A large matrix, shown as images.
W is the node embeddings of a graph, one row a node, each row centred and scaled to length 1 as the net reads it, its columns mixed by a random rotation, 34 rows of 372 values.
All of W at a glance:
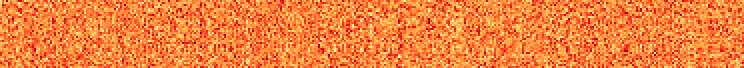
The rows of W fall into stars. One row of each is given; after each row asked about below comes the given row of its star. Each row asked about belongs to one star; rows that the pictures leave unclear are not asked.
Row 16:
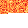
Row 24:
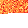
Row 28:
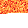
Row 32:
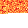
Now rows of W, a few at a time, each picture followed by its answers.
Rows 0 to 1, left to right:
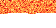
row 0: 28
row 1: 24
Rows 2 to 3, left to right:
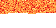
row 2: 16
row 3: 16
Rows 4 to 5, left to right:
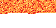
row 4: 28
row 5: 28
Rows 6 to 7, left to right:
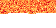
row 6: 16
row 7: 32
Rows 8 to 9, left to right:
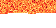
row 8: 28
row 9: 24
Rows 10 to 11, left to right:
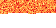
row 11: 24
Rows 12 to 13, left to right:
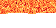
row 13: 32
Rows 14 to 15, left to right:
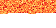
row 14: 24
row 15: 24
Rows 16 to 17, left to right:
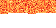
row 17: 16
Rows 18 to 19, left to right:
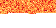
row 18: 24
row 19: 32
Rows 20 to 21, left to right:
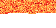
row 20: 28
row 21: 32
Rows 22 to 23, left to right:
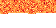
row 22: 16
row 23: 16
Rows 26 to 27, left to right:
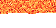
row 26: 24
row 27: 28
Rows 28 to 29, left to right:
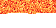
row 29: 24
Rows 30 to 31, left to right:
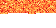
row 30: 16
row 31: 24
